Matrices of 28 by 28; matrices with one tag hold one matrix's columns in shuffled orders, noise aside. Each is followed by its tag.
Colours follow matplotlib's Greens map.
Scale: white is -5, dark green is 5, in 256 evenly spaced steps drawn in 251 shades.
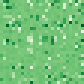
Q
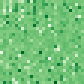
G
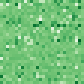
Q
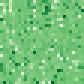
G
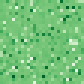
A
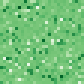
A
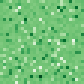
A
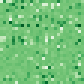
Q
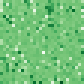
G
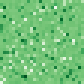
A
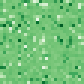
Q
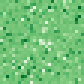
A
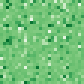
Q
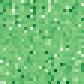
G
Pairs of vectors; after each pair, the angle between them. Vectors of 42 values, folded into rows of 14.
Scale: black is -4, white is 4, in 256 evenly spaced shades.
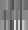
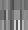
nearly parallel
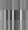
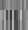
nearly parallel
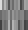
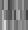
orthogonal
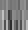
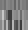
nearly parallel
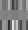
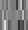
partly aligned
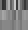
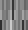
orthogonal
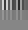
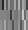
partly opposed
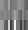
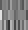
partly opposed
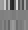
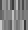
partly aligned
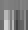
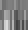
nearly parallel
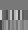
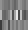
nearly parallel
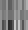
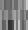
nearly parallel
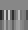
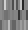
orthogonal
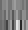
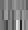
nearly parallel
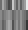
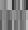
nearly opposite
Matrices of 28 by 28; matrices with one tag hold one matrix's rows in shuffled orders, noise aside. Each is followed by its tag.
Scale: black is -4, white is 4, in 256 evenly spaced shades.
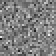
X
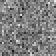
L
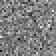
X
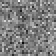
L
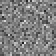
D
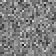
D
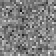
L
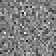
D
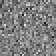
D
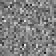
D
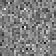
D
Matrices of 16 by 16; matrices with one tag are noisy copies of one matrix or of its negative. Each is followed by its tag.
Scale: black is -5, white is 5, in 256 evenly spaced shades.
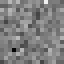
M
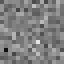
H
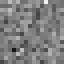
M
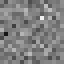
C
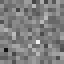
H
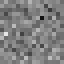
C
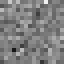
M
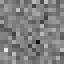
H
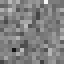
M
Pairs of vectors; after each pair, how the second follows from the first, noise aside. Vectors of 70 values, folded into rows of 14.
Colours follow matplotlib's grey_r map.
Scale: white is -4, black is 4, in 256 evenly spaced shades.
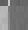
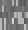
shuffled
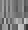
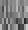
negated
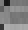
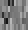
shuffled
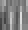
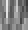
reversed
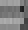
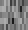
shuffled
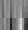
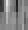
reversed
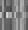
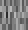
sign-scrambled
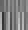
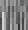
negated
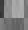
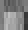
reversed
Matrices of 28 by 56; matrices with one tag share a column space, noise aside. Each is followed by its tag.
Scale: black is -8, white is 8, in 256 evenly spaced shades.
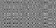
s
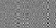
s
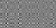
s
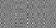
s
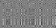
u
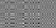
s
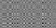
s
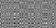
s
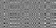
s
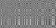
u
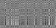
u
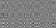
s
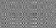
s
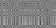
u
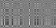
u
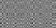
s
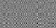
s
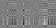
u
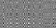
s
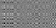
s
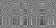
u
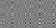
s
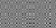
s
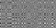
s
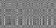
u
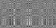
u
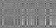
u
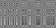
u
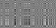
u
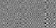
s
